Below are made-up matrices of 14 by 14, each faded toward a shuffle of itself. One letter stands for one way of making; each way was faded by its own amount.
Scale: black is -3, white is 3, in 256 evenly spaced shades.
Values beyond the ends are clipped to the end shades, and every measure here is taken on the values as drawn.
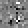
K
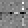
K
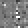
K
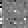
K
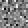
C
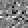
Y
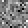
C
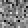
C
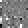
K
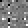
K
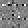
K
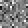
C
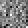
Y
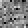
Y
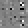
K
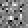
K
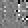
K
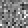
C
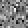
Y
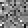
C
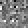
K
